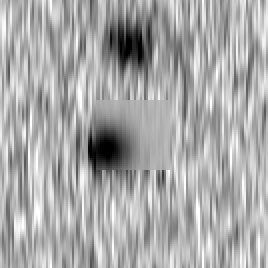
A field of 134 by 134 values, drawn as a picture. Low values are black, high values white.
An odd patch, calmer than its surroundings, sits in the centre. The values are skewed, with a long tail toward low values. There are two dips. The centre is the smoothest part.
